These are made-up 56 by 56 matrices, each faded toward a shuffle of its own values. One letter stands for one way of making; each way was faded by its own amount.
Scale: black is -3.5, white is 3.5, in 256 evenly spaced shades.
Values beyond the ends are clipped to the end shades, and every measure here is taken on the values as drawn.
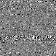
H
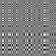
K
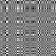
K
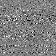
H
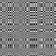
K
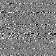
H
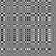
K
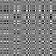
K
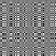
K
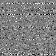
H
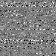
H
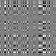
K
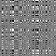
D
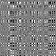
D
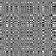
D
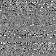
H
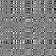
D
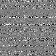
H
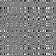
D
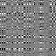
D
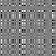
K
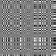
K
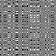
D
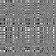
D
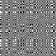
D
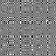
D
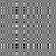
K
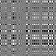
K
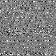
H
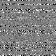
H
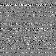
H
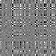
D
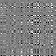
D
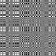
K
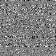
H
